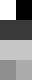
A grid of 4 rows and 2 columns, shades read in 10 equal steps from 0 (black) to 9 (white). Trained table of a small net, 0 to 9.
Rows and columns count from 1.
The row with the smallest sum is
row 2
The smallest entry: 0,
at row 1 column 2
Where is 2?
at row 2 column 1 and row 2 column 2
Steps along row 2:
same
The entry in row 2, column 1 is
2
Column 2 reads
0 2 7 6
